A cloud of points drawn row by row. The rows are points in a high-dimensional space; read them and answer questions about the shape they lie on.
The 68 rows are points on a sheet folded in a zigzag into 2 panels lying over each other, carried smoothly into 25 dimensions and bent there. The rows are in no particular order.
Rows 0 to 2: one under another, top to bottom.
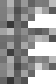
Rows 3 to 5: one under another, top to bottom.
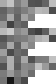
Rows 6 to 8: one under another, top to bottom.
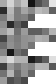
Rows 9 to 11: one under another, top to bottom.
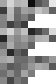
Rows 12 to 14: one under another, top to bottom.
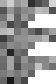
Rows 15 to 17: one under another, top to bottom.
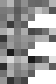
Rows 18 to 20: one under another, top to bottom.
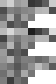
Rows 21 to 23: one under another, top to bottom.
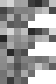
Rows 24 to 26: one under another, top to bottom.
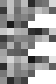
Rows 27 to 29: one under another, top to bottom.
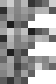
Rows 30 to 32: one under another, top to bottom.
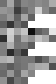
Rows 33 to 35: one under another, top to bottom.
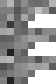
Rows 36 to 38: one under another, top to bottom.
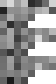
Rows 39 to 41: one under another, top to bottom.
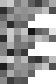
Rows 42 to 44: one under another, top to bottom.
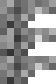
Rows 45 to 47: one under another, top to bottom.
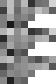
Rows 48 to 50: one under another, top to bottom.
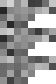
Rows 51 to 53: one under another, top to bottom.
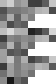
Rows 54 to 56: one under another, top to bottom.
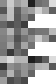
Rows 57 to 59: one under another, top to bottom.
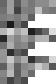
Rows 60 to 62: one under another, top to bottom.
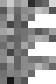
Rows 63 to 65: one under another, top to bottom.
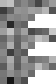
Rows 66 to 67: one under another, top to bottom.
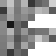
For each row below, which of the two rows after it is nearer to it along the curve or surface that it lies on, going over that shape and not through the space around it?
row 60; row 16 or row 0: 0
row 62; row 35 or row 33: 35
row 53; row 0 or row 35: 35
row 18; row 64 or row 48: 64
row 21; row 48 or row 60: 60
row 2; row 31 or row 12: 12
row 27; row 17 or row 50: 17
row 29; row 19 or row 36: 19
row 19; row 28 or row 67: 28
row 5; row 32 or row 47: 47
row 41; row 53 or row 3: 53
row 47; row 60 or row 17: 17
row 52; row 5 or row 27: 27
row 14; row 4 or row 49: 49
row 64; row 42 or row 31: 42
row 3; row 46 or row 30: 30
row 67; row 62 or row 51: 51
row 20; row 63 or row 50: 50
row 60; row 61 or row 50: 50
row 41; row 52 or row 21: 52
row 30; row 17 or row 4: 4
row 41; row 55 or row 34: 34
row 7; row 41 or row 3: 41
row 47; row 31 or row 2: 31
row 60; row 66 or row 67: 67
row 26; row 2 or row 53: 53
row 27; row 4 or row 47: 47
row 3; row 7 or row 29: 29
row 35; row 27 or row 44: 27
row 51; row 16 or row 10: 10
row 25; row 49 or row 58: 58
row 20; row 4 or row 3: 3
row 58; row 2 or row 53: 53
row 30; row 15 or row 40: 15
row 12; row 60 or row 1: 60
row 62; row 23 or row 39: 39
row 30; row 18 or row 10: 18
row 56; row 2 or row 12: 12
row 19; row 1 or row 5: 1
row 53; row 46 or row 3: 46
